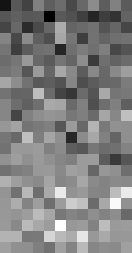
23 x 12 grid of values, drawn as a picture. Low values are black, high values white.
No single row or column stands out from its neighbours. The grain is fine, like static. The ninth with the highest average is the bottom middle. No regular stripes run through it. There is an overall slope up to the bottom.
